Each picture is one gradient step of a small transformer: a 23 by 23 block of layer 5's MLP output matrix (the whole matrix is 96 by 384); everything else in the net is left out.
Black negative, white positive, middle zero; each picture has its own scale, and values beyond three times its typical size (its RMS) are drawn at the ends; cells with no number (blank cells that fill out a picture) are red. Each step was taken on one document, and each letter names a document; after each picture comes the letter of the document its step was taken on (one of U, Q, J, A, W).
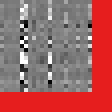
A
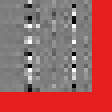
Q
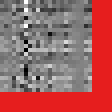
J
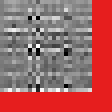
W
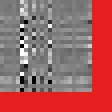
A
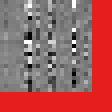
Q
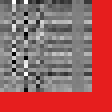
J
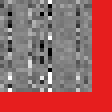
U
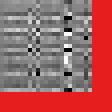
W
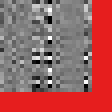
U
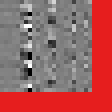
Q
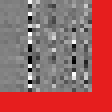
Q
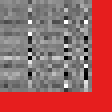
W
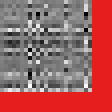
W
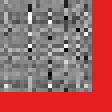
W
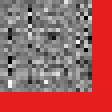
W
